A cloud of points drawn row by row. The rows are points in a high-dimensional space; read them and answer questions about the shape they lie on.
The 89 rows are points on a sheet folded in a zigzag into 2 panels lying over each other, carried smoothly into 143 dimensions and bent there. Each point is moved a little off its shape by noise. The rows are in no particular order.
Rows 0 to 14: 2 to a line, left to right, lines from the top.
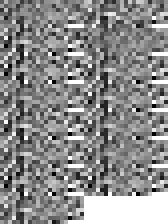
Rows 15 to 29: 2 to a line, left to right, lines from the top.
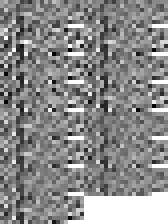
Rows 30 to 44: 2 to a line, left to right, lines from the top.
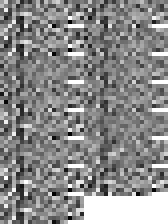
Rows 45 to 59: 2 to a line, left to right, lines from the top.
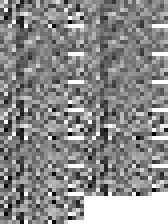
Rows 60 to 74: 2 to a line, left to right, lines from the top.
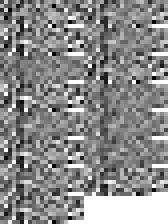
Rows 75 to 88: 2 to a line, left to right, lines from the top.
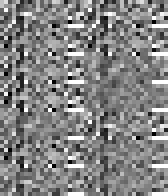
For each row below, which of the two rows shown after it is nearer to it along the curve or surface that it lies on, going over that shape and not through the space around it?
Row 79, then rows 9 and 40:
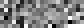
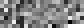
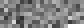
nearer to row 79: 9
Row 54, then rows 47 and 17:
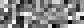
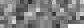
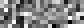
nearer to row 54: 17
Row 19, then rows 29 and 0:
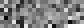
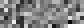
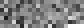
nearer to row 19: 29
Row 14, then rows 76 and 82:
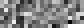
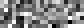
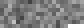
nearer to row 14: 76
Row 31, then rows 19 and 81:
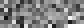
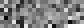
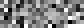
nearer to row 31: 81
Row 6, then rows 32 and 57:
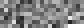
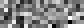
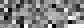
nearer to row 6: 32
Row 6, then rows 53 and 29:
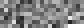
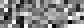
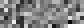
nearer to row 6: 53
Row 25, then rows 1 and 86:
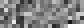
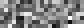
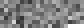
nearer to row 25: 1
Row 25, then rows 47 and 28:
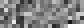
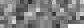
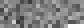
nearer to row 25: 47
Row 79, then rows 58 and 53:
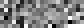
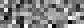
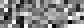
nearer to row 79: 53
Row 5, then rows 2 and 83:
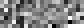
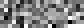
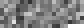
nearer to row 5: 2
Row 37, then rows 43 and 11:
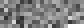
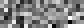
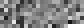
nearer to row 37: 43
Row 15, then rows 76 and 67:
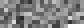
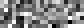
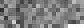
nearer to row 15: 76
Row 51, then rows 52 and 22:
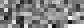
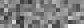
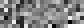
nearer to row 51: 52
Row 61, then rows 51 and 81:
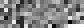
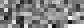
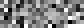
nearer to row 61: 81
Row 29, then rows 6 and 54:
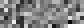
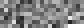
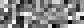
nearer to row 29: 54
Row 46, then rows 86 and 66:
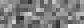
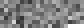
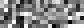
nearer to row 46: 86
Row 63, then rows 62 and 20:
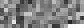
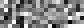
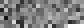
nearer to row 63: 20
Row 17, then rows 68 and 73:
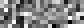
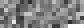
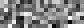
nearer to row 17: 73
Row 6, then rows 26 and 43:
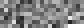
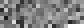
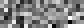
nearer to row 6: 43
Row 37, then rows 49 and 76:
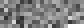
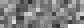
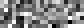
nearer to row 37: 76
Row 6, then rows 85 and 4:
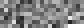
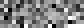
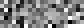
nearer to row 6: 85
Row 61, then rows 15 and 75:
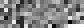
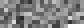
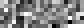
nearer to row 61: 75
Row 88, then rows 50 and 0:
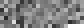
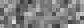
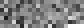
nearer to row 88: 50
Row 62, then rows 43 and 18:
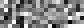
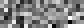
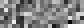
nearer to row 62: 43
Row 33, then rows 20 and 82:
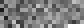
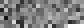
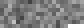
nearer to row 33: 20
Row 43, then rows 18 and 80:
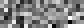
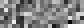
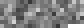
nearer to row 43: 18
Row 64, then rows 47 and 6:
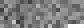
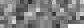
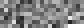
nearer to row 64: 6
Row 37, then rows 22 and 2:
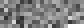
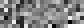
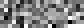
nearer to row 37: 2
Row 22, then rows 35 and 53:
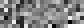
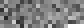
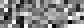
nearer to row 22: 53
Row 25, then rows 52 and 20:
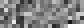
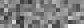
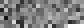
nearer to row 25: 20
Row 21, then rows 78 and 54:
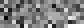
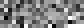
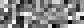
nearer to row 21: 78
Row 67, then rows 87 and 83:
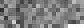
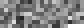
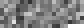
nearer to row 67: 83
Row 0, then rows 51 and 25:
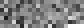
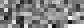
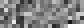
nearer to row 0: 51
